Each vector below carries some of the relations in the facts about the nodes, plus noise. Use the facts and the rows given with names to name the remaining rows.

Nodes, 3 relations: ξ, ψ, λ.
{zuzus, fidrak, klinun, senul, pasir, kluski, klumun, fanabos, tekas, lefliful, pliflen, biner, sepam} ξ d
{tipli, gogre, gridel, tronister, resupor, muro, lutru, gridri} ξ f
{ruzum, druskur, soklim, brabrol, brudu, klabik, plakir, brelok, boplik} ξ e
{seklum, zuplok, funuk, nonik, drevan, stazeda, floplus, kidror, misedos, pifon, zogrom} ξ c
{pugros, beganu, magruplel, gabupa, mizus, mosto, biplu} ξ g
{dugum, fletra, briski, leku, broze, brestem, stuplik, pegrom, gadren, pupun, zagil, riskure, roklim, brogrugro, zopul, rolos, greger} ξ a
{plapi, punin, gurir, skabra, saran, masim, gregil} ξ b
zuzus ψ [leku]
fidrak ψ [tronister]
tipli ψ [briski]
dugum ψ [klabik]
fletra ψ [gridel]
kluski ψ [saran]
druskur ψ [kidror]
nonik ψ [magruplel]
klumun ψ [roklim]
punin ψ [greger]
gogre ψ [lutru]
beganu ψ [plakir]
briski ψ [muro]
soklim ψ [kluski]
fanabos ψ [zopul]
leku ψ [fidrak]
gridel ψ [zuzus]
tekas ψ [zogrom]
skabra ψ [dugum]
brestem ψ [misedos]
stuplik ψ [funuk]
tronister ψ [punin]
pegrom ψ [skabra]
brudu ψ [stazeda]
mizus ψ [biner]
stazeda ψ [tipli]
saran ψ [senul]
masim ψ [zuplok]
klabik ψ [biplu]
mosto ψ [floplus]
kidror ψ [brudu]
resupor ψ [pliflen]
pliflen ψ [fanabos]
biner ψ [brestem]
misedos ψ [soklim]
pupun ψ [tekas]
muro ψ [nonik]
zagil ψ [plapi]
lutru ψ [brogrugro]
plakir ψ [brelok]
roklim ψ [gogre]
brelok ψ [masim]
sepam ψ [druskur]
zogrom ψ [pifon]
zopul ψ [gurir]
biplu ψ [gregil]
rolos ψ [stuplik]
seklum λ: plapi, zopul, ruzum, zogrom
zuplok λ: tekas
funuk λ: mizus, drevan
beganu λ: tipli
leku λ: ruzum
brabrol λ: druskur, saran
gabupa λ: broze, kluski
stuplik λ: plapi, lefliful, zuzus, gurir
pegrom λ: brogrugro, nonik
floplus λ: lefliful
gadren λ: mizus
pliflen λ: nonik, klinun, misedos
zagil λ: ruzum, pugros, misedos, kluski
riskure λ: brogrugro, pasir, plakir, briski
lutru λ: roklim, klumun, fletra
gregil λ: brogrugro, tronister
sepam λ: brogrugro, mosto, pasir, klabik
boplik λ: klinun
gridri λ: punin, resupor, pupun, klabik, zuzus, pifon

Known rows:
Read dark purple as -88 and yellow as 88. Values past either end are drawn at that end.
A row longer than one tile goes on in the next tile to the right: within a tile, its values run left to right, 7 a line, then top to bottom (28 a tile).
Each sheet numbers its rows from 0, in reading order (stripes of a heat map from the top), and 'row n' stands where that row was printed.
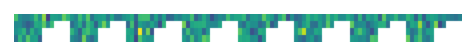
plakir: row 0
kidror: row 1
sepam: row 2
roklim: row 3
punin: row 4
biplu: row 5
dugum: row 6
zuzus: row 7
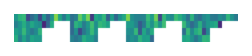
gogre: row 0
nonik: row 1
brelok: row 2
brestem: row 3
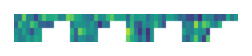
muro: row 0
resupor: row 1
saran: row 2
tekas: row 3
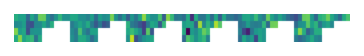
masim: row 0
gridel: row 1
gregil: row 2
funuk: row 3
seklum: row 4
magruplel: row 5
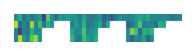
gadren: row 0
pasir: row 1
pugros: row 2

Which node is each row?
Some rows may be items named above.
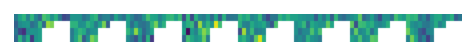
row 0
seklum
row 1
rolos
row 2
klabik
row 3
funuk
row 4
brogrugro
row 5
drevan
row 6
roklim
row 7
plapi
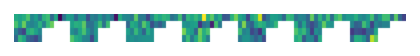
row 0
floplus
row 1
lefliful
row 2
muro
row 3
beganu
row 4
brabrol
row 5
skabra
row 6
leku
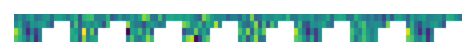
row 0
saran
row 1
sepam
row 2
pegrom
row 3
stuplik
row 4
mizus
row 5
saran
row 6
klumun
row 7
saran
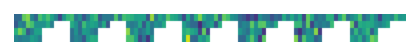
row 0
magruplel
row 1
pupun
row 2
gurir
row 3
gregil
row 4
tekas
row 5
pliflen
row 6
roklim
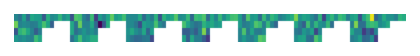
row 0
dugum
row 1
lutru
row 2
soklim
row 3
boplik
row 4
briski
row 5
zopul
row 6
brabrol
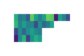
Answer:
zagil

